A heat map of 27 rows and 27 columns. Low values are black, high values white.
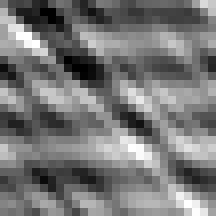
Stripes: horizontal, repeating 4 times. Histogram: bell-shaped. Ninth with the highest average: bottom right.
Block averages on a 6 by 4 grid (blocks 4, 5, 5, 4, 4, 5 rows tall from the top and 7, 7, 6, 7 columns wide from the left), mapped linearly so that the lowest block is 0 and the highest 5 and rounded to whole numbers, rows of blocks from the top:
0 0 0 1 / 3 1 2 2 / 2 2 3 3 / 0 2 2 3 / 2 2 5 3 / 1 1 3 4
